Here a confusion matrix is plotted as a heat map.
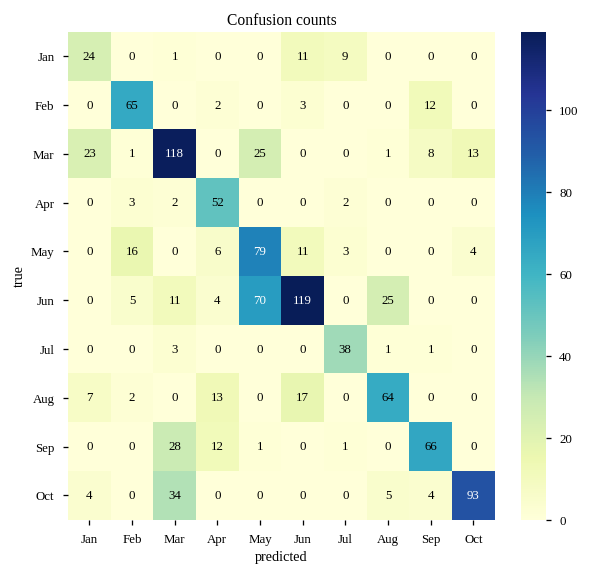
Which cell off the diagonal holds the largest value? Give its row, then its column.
Jun, May
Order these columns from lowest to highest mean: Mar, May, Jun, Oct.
Oct, Jun, May, Mar
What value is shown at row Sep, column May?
1
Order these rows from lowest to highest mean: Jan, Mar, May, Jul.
Jul, Jan, May, Mar
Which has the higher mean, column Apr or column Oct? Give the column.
Oct
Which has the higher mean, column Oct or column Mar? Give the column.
Mar
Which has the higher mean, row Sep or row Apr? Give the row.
Sep
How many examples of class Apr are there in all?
59
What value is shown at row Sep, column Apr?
12
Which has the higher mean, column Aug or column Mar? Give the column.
Mar
